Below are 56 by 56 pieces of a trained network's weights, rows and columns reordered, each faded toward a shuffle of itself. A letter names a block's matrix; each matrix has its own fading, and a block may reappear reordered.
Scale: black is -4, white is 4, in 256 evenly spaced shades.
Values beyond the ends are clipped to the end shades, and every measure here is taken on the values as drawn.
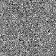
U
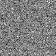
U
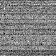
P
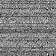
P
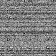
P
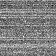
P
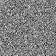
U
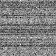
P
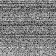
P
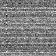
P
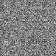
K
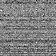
P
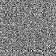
K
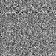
K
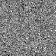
U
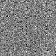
K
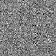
K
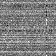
P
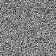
U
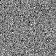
U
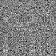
K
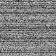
P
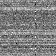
P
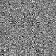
K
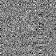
K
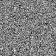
U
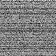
P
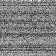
P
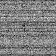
P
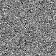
U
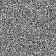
U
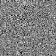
K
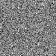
U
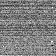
P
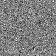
U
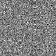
U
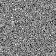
U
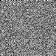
K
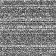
P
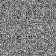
K
